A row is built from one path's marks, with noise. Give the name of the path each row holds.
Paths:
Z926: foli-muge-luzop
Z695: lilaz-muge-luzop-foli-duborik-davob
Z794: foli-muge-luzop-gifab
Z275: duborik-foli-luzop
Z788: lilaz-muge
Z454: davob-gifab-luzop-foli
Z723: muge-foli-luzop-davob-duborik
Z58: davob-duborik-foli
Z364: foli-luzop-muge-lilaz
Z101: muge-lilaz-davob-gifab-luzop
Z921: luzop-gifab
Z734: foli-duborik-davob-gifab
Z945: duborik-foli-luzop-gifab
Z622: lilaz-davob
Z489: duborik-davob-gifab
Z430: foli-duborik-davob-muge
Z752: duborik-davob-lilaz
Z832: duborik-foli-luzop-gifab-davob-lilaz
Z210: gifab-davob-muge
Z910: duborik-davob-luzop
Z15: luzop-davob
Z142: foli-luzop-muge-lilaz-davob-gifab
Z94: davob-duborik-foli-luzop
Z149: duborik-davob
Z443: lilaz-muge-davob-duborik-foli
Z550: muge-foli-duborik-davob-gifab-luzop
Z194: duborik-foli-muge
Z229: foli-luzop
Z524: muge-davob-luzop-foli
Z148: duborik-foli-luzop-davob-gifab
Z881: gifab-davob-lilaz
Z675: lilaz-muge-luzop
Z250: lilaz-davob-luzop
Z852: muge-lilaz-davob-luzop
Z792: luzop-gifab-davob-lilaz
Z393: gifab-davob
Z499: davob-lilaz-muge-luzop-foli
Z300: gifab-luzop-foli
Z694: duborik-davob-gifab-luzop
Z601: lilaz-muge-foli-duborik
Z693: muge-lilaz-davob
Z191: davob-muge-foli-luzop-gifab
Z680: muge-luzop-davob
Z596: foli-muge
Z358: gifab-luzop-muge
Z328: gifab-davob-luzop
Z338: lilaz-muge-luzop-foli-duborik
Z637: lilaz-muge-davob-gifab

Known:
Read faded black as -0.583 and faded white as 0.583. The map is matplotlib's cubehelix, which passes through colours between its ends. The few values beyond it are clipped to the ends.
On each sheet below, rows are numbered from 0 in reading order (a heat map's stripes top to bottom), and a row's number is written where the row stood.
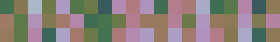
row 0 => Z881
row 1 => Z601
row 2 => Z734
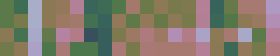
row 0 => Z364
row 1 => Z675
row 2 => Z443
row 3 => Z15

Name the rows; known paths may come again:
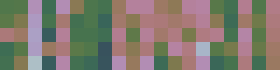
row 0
Z454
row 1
Z15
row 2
Z910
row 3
Z693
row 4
Z792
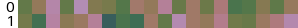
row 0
Z921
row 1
Z926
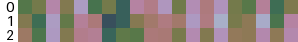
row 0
Z393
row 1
Z443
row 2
Z601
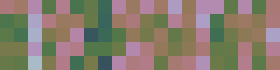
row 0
Z149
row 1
Z788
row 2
Z364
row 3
Z300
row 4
Z622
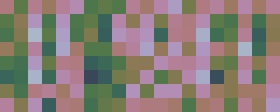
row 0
Z194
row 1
Z328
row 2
Z881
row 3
Z734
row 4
Z524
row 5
Z142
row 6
Z596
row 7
Z275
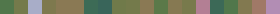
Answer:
Z675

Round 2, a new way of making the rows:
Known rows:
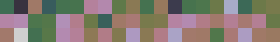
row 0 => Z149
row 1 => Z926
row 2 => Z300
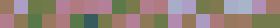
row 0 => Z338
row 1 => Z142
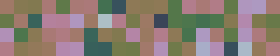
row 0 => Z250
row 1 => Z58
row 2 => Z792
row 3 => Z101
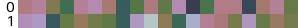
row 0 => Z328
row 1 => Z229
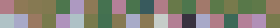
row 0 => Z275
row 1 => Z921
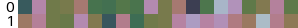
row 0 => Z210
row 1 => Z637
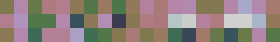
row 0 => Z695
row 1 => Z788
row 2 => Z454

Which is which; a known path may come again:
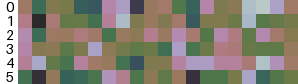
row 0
Z622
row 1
Z752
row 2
Z792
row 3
Z694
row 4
Z675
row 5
Z149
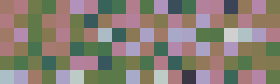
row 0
Z328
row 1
Z142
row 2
Z601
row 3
Z364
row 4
Z910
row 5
Z921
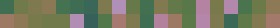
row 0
Z194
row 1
Z148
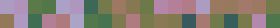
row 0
Z794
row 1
Z454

